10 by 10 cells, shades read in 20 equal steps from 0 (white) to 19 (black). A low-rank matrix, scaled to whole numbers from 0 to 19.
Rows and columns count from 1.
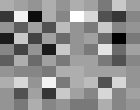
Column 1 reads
6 15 8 17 9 12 8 6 8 8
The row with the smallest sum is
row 8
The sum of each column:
97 79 96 91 75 66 75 79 99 81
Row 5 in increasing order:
2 4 7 8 8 9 10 11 14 17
